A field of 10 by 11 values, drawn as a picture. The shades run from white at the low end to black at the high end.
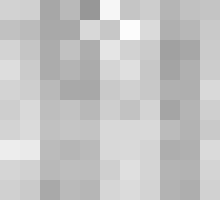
Grain: streaks running down. Odd patch: rougher, in the top middle. Stripes: upright, repeating 2 times. Roughest part: top middle.
